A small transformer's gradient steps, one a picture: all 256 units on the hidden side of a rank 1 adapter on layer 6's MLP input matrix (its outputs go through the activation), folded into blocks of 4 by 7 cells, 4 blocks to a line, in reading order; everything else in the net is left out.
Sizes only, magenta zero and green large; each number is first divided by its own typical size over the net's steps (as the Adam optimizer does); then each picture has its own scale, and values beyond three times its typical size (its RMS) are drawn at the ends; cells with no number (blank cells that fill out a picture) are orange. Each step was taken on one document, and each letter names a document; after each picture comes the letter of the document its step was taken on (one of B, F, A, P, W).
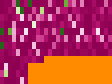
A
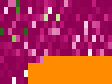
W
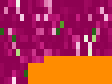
W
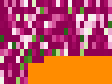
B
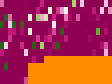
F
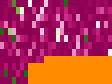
A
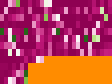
W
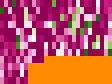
B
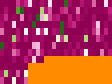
A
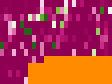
F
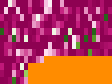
W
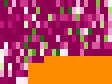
B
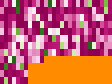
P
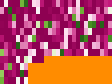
B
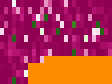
W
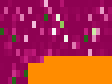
W
